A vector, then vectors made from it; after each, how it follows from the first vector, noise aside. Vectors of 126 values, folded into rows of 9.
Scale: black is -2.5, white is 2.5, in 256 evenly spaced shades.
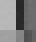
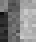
wrapped around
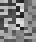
sign-scrambled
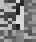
sign-scrambled
